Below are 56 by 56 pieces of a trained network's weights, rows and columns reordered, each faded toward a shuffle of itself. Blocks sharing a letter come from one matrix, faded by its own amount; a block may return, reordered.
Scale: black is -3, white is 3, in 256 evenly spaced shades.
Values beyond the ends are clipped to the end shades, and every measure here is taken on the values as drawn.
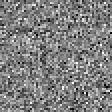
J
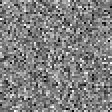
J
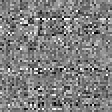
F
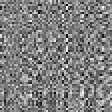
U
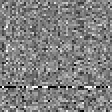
F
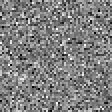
J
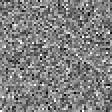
J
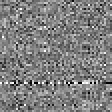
F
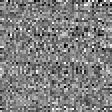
F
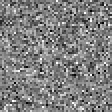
J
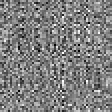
U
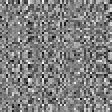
U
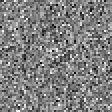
J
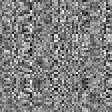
U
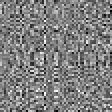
U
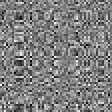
U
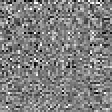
F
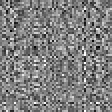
U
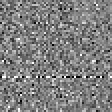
F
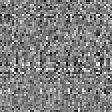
F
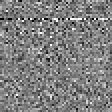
F
